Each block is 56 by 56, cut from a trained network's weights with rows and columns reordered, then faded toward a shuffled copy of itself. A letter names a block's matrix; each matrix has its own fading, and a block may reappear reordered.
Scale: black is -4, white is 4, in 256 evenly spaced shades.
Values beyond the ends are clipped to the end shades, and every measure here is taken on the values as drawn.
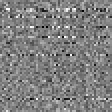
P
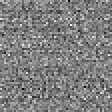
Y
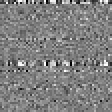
P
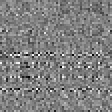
P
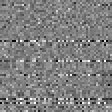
P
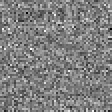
Y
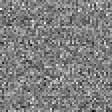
Y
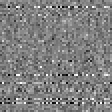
P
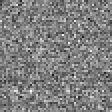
Y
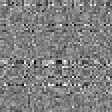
P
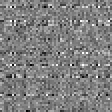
P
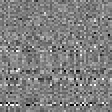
P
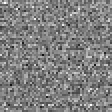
Y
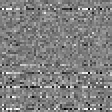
P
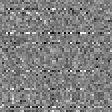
P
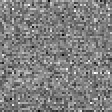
Y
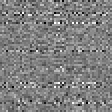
P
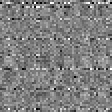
P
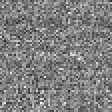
Y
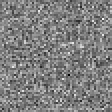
Y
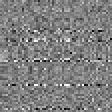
P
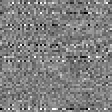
P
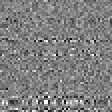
P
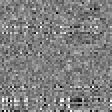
P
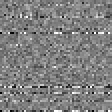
P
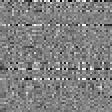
P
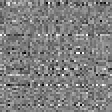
P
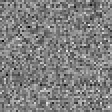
Y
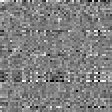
P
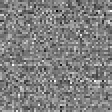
Y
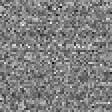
Y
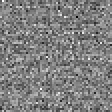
Y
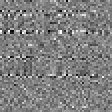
P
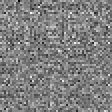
Y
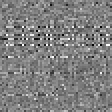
P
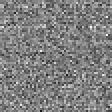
Y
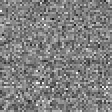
Y
